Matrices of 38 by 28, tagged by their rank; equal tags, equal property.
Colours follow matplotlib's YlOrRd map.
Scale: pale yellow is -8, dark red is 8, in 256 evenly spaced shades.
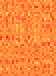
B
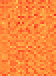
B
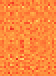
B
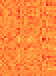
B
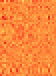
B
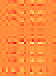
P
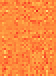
B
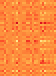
P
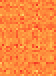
B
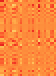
P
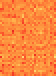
B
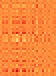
P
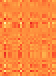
P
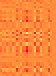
P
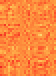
B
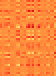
P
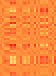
P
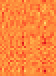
B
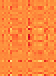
P
